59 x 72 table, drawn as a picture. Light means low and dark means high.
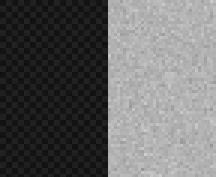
The table splits into one row of 2 panels. Panel 1,1: very high, checkered, faint in contrast. Panel 1,2: low, fine-grained, faint in contrast.
